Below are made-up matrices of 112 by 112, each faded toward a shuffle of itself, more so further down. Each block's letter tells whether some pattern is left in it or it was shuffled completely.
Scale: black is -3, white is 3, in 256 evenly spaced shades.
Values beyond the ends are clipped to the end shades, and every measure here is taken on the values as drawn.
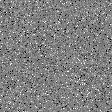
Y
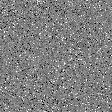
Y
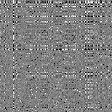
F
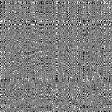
F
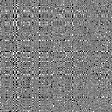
F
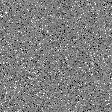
Y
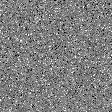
Y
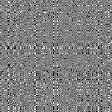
F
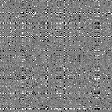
F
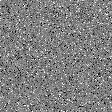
Y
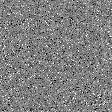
Y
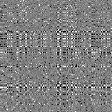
F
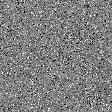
Y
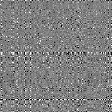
F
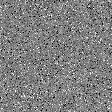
Y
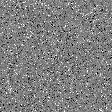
Y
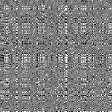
F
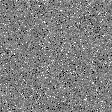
Y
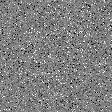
Y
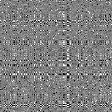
F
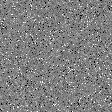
Y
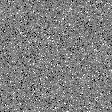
Y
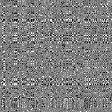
F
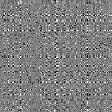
F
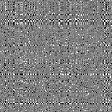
F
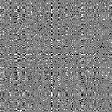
F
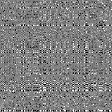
F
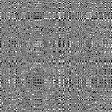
F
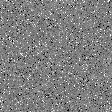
Y
